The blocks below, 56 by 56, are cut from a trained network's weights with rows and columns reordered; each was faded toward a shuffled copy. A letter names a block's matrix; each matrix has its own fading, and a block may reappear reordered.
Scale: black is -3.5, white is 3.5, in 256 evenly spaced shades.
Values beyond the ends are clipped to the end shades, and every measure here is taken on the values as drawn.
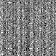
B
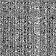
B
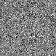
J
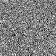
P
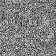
P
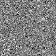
J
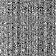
B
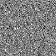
J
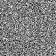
P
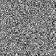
J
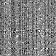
B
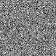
J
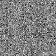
P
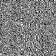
J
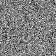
P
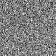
P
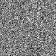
J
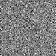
P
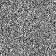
P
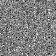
J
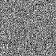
J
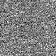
P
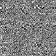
J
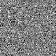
J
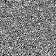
J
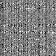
B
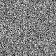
P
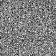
P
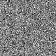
P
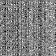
B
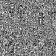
J
